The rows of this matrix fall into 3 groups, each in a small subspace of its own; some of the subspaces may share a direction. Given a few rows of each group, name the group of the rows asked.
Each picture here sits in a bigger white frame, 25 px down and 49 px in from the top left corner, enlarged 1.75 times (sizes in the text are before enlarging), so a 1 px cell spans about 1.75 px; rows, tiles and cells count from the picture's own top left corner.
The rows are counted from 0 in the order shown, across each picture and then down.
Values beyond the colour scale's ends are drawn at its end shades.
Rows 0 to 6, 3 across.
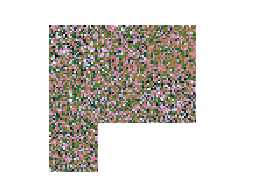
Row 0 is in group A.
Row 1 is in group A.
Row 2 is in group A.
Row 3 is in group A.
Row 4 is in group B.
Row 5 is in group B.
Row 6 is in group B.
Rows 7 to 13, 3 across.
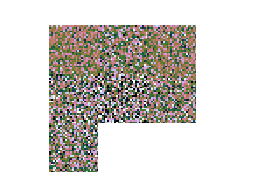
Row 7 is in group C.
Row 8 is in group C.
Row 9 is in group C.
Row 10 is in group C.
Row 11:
C
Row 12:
B
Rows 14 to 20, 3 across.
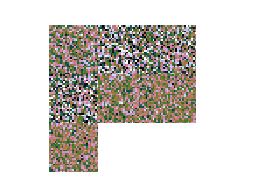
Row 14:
A
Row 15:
A
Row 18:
A
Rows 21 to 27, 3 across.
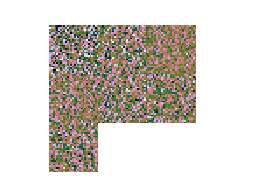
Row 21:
C
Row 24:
B
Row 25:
B
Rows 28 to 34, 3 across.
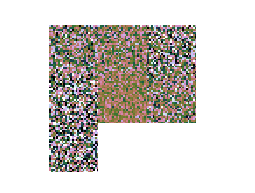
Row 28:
A
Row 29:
A
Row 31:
B
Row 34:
B
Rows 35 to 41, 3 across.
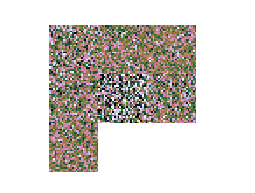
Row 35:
C
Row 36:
C
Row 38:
B
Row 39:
B
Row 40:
C
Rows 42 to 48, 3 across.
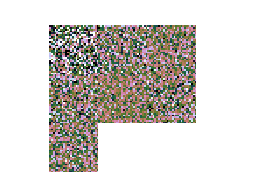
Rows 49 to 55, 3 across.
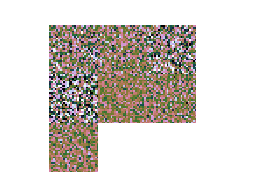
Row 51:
A
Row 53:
A
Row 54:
C
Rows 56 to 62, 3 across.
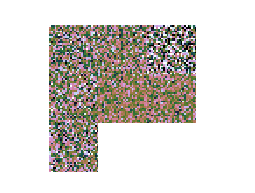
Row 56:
A
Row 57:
B
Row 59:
B
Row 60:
A
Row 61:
C
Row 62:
C
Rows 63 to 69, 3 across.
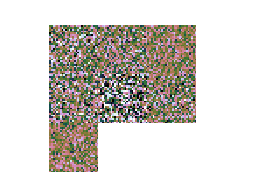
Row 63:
B
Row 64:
B
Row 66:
C
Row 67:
A
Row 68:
B
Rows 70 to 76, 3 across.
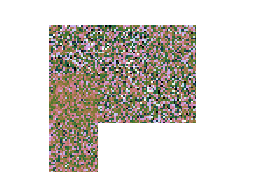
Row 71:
C
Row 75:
C
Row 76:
C
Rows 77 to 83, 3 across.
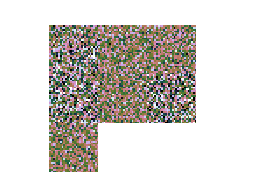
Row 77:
A
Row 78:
B
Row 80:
B
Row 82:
B
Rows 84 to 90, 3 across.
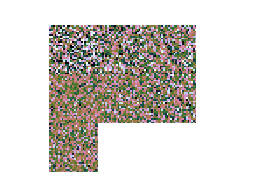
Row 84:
A
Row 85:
A
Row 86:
A
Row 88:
A
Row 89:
A
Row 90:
C
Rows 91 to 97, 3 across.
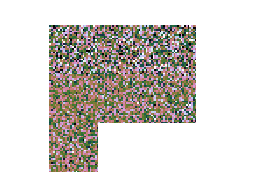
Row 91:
B
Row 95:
C
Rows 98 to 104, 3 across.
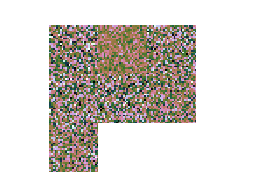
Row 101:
B
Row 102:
B
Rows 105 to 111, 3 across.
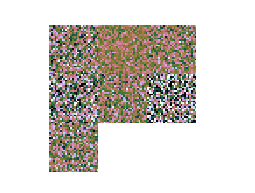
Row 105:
B
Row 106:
C
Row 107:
A
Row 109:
B
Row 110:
C
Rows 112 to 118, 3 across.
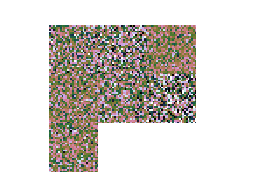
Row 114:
B
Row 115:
B
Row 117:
A
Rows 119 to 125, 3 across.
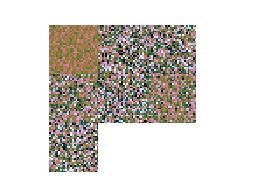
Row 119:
B
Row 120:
A
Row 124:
C
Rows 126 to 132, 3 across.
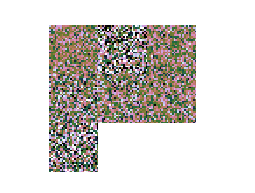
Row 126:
C
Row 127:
C
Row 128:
A
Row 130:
C
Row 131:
A
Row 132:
B
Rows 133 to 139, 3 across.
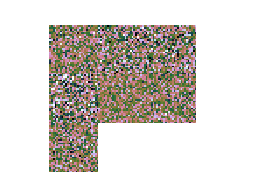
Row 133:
B
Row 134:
C
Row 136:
A
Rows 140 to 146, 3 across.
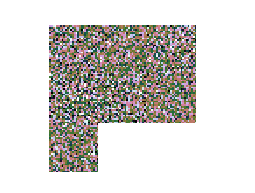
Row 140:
B
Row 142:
B
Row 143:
C
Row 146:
A
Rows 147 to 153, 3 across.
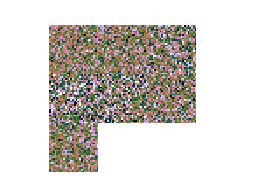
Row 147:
B
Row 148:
B
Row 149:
A
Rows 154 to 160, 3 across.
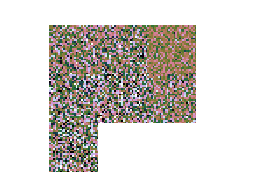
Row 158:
C
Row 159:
C
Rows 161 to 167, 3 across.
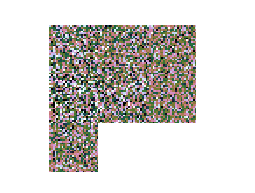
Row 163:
B
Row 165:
B
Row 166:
B
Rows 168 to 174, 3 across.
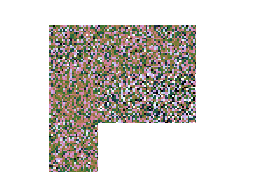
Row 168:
B
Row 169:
B
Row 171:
C
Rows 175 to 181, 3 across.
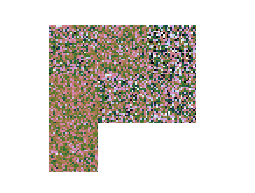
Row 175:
C
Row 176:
A
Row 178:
B
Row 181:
A
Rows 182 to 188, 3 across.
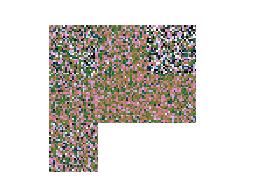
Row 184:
C
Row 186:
C
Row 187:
A
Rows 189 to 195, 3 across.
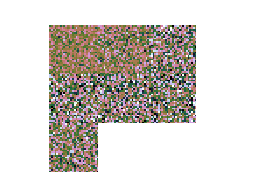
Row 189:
C
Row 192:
B
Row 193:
C
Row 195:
A
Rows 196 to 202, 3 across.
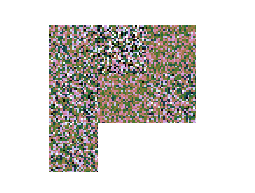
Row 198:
B
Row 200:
B
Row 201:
A
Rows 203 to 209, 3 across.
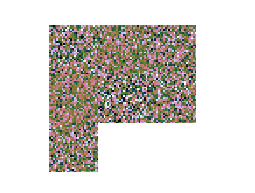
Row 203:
B
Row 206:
B
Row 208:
C
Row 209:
C
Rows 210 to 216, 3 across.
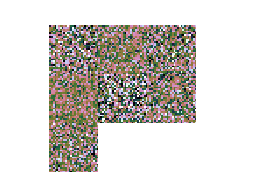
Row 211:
B
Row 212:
B
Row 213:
A
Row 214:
C
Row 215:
A
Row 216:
A
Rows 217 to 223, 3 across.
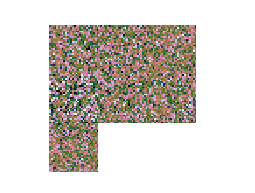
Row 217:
A
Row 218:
C
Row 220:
B
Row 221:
B
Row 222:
A
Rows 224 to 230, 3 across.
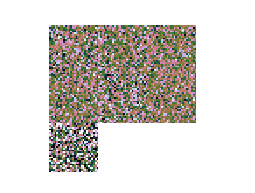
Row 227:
B
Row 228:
C
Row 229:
B
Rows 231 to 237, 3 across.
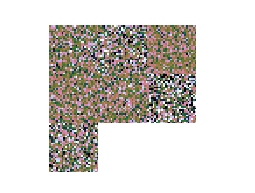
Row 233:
C
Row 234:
C
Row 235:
B
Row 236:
A
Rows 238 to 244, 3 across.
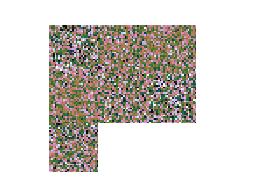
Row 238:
A
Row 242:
B
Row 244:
C
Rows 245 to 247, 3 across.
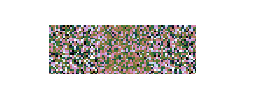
